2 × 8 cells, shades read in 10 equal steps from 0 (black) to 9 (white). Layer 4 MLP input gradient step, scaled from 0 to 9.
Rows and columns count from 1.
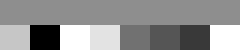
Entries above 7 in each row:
0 3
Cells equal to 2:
1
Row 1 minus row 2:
-2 5 -4 -3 1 2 3 -4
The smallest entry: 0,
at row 2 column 2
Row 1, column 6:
5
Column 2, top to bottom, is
5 0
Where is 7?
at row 2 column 1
